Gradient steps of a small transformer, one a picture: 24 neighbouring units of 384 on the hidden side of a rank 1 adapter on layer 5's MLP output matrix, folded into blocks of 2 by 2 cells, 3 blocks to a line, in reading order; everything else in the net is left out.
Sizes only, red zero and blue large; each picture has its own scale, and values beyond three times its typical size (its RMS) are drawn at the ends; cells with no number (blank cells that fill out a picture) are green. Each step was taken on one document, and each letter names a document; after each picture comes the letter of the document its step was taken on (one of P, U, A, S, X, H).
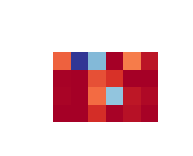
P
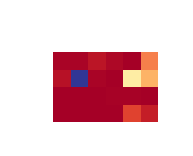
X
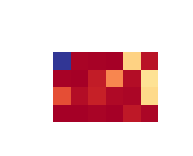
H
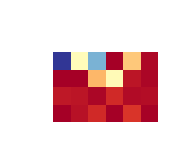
P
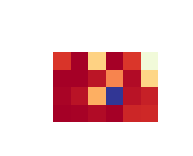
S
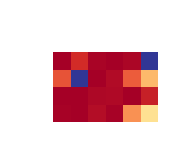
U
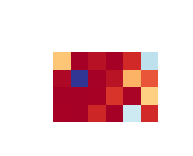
U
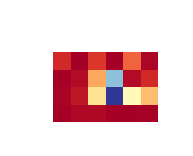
S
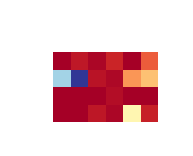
X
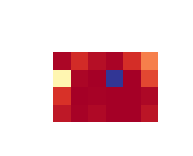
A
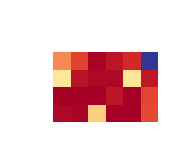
U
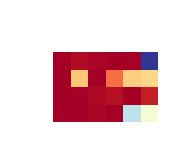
U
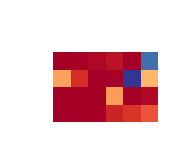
X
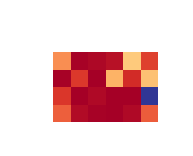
A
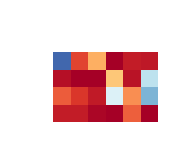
H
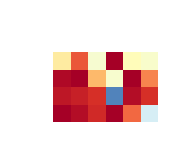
P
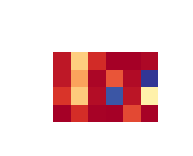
H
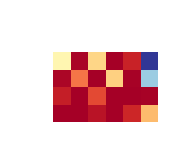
A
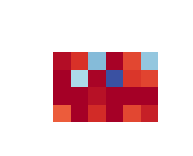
A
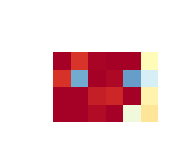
U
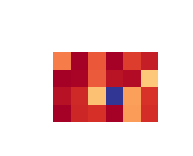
S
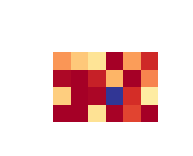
P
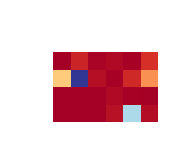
X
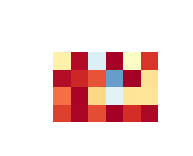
S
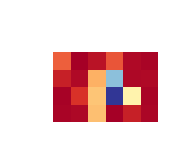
S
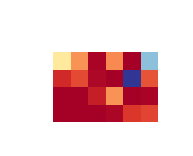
X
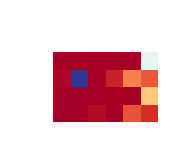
U
